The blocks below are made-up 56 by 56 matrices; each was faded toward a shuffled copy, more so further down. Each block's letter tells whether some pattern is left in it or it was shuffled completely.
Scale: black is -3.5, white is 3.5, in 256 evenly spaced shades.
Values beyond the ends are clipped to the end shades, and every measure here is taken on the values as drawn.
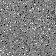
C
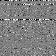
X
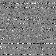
X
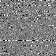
X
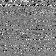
X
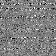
X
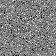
C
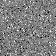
C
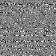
X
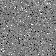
C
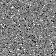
C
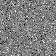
C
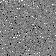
C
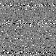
X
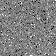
C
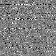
X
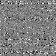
X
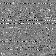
X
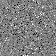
C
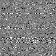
X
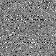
X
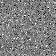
C
